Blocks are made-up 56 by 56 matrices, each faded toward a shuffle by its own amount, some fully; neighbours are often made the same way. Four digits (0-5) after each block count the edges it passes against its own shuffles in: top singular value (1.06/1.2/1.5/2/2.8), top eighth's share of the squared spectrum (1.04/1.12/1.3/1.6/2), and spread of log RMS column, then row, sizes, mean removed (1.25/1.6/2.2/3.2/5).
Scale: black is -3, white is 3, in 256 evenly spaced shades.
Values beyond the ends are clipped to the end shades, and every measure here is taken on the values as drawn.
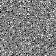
2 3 1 0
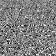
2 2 0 3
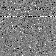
3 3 0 2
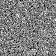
0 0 0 0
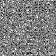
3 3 1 1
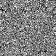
2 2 1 0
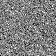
0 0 0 0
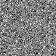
0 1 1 0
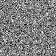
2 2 0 0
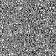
3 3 1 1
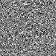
3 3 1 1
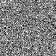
2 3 1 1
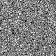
2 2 0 0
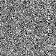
2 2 1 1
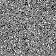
1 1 0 0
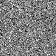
0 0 0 0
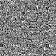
3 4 1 2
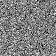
0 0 0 0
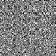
3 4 2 2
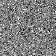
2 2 0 0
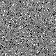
0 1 0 0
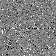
1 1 0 1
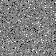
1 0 0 0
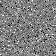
0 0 0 0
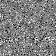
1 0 0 1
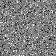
0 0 0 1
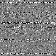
2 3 0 3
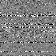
2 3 0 4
